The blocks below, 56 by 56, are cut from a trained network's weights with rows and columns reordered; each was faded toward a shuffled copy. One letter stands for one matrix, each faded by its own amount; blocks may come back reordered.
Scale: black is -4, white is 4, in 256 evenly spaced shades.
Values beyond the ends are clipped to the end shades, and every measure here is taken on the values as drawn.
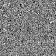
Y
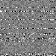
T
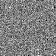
Y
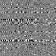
T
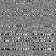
T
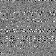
T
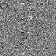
Y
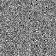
Y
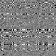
T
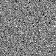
Y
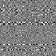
T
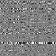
T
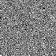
Y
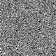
Y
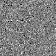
Y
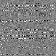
T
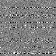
T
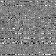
T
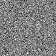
Y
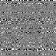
T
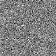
Y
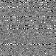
T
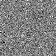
Y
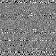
T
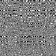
T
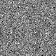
Y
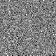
Y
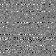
T
